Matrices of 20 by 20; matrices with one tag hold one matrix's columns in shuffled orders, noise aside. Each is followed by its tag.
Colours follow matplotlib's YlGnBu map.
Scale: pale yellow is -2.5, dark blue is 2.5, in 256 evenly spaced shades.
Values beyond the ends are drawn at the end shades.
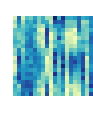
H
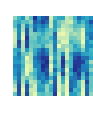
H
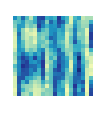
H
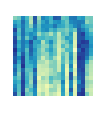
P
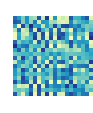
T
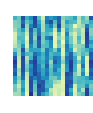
H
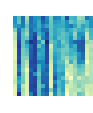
P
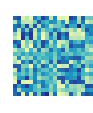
T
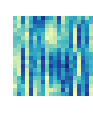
H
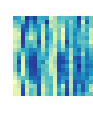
H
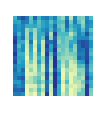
P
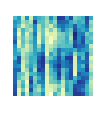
H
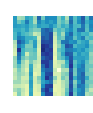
P
